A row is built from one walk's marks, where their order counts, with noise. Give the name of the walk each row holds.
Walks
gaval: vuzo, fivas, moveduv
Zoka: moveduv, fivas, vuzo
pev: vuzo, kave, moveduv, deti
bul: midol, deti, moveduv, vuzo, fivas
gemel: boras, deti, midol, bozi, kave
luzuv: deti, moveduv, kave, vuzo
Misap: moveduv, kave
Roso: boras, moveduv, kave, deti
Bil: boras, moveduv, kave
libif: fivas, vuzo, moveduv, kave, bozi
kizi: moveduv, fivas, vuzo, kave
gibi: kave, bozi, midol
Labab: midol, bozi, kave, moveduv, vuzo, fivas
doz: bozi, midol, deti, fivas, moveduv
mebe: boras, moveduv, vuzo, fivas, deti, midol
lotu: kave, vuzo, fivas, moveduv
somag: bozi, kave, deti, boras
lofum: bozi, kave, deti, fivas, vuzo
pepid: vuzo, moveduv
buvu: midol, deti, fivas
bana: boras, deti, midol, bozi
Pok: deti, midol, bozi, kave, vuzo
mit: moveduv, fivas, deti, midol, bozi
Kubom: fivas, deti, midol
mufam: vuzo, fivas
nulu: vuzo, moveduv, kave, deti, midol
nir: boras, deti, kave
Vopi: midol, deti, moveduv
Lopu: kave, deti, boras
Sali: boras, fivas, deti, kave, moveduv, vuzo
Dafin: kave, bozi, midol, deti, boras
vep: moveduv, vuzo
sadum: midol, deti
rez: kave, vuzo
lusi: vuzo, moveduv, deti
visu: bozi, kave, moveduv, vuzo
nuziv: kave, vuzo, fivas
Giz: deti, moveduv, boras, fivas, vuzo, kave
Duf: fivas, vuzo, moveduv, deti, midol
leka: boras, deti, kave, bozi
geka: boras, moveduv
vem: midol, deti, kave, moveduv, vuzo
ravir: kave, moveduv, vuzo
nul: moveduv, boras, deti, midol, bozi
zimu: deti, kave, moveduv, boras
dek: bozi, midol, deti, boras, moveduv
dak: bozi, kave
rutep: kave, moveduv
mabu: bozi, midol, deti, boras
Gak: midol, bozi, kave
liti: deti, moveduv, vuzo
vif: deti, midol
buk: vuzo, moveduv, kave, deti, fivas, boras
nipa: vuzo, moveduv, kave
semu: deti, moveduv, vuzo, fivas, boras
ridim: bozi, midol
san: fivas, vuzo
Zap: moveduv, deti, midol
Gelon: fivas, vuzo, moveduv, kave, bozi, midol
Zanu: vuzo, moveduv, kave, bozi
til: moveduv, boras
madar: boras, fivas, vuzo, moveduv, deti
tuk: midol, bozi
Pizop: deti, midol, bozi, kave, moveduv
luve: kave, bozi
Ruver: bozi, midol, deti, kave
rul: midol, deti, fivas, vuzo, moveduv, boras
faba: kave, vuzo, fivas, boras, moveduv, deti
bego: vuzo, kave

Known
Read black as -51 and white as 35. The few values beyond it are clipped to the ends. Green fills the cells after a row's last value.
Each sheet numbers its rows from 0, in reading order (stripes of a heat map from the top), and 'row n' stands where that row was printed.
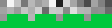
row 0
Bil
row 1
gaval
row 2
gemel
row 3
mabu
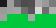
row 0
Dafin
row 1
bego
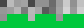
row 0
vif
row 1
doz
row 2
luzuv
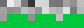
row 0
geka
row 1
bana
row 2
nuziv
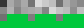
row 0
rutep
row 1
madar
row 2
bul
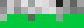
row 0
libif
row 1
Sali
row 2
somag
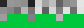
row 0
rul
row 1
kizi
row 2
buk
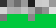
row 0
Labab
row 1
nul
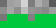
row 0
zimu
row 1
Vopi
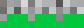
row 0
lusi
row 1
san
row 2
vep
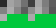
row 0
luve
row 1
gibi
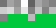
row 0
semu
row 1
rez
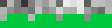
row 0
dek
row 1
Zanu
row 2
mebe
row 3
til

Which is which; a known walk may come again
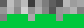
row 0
liti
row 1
gibi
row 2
vif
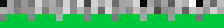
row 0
visu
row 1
Misap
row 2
Gelon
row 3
Zoka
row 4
zimu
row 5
lofum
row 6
Duf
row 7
Pizop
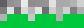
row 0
buk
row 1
lotu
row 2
mufam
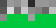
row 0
pev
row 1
rul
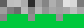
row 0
til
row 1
Lopu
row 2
nir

